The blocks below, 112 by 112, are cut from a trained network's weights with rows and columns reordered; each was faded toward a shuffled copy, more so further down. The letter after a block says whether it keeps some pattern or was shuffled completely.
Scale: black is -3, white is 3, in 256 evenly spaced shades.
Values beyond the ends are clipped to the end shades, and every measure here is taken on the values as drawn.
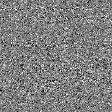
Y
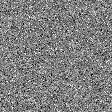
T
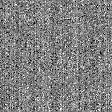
Y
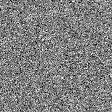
T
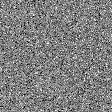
T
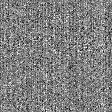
Y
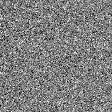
Y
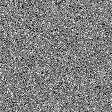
T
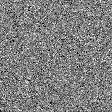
T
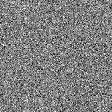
Y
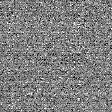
Y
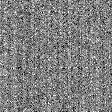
Y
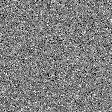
T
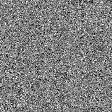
Y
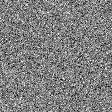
T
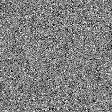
Y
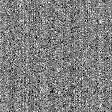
Y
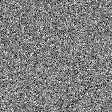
T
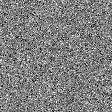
T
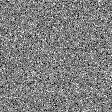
T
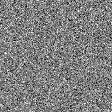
Y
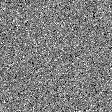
T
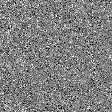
Y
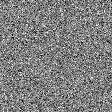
T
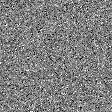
T
